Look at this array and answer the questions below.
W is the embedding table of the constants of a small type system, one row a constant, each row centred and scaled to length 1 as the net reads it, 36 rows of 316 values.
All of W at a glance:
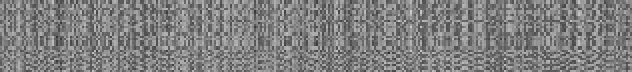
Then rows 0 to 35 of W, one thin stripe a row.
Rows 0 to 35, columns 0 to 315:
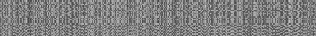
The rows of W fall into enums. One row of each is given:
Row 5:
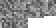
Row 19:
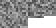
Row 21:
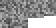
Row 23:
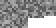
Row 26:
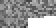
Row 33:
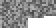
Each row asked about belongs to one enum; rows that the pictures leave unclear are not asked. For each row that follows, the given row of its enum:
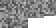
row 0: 21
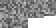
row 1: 21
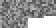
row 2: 33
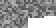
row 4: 23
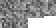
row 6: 5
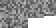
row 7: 21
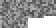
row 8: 33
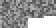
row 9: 33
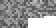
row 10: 26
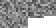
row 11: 19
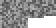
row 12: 33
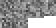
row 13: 5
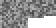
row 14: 33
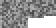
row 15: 33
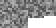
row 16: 23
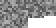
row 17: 23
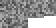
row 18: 21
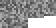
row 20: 21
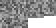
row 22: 21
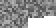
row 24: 23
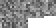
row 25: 5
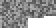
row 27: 33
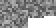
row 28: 23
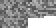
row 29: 26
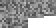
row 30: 21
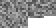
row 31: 19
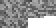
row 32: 26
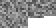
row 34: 19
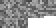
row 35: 26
